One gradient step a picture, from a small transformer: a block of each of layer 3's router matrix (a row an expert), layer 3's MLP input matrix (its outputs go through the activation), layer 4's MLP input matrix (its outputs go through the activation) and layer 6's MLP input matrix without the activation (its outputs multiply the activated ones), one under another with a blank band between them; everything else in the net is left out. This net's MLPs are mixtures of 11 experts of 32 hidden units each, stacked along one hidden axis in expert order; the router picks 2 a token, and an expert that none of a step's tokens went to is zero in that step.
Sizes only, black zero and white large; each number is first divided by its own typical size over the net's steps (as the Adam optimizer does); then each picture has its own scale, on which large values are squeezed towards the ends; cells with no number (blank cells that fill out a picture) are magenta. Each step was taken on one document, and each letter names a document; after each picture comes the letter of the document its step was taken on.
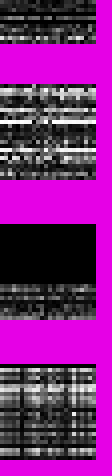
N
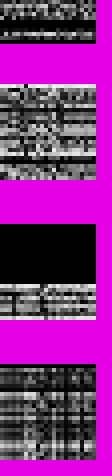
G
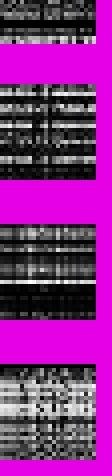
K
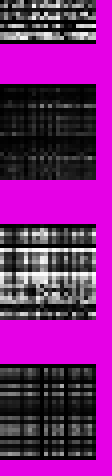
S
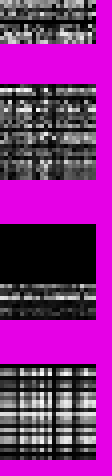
K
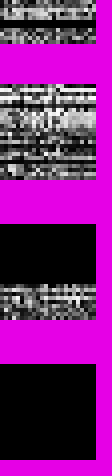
G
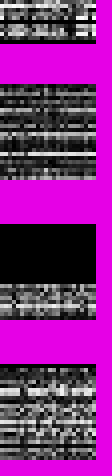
S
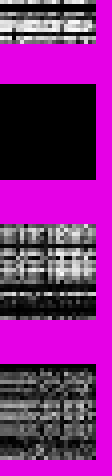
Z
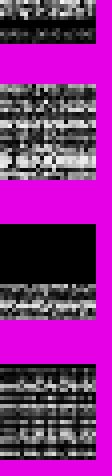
G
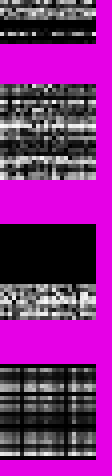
G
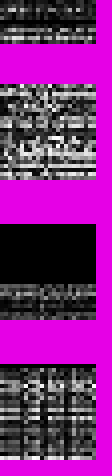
N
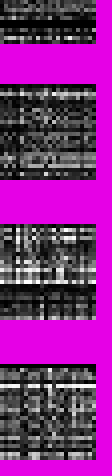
N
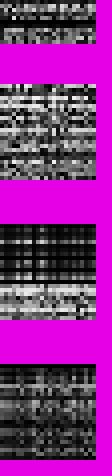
G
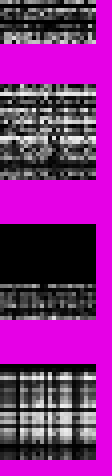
K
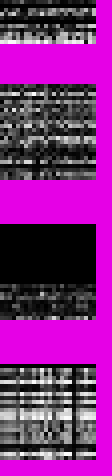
K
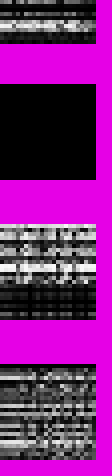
Z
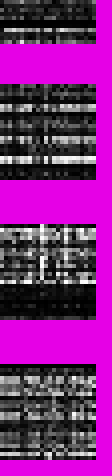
N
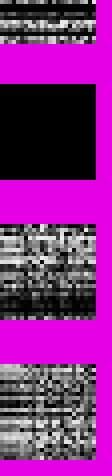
Z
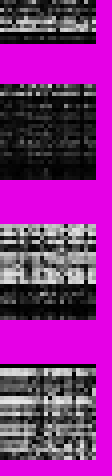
Z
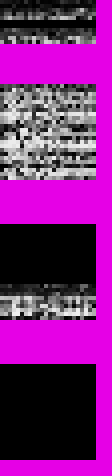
G
